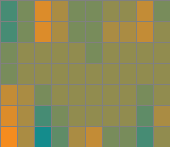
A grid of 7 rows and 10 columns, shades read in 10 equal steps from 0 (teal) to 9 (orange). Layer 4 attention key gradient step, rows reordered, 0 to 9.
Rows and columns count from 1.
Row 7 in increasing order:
0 2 3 4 4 5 6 6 7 9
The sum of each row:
49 52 48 49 51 49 46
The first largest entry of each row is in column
3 3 2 2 1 1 1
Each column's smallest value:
2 4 0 3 4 4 4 4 2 4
